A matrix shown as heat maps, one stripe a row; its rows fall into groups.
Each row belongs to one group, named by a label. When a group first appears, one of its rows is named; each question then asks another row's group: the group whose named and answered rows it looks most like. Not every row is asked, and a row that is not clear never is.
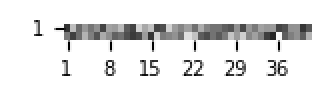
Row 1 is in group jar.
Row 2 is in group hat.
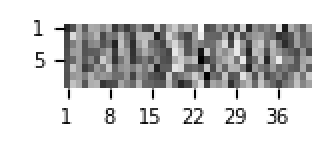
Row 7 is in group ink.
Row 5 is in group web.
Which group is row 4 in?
web
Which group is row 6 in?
web
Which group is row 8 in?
ink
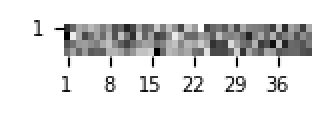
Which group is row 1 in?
hat
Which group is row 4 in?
jar
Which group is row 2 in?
web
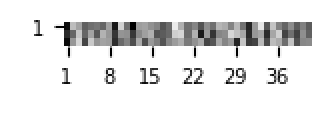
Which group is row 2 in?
web
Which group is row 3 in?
web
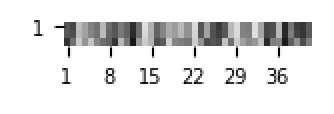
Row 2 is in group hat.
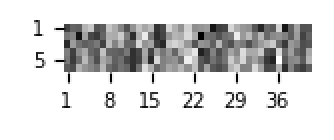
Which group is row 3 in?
jar
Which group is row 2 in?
jar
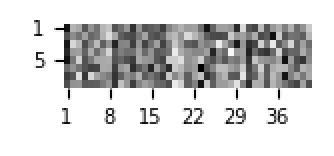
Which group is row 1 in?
web
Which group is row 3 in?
web
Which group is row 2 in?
hat
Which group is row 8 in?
web
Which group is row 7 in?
ink
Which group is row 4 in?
web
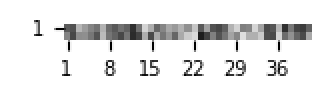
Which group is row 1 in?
hat
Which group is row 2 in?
hat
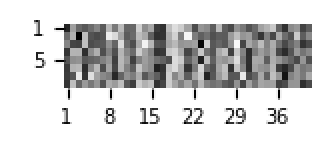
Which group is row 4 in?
ink
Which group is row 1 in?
jar
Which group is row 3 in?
jar
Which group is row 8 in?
jar
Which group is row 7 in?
ink
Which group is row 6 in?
ink
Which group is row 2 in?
jar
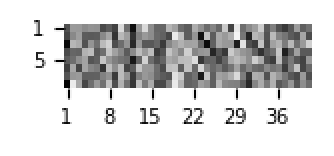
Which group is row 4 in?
jar
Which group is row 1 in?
ink
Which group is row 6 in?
jar
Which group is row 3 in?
web
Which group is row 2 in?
web
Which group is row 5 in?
hat
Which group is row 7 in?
web
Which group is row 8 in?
web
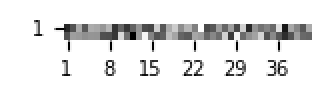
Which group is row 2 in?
ink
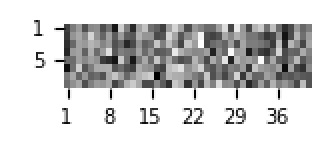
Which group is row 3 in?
hat
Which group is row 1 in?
ink
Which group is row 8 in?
web
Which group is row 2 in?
ink
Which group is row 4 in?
web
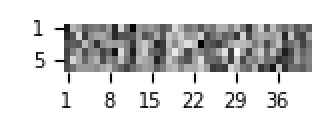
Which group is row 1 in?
web
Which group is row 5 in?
ink
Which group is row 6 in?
hat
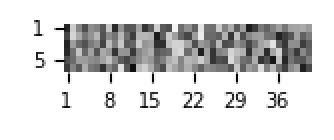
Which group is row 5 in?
hat
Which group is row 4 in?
web
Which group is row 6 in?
jar
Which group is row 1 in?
web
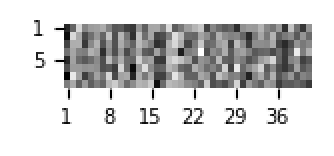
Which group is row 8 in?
jar
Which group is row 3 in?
ink
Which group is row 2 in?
web
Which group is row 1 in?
hat
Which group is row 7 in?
web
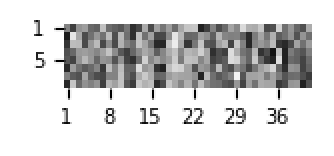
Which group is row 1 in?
hat
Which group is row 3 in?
ink
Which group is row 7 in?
jar
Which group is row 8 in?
jar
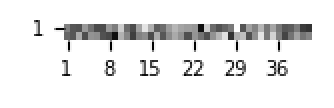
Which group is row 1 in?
jar
